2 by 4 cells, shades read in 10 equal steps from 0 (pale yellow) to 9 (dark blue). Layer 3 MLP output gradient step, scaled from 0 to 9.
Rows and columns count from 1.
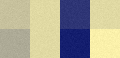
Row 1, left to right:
2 1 8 1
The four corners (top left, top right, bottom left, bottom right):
2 1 3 0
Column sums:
5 2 17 1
